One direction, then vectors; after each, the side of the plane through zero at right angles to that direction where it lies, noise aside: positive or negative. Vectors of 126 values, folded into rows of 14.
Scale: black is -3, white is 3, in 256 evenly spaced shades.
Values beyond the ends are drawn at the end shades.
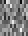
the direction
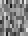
negative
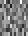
negative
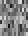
negative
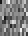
positive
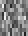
negative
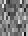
negative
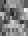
positive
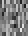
positive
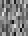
negative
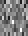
positive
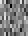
negative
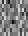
negative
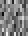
positive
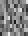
negative
